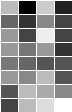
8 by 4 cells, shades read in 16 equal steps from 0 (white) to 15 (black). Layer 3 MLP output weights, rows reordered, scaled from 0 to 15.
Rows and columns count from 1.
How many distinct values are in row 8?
4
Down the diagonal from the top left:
4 12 1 12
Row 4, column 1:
6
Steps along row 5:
up up same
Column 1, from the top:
4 9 6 6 8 6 10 11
